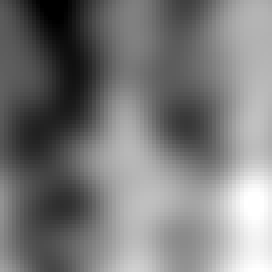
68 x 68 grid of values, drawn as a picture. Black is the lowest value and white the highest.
The field is smooth, with broad soft blobs. The top left is the ninth with the lowest average. Values rise toward the bottom right. There are no lone odd cells. The ninth with the highest average is the bottom right. Upright stripes repeat 2 times across the table.
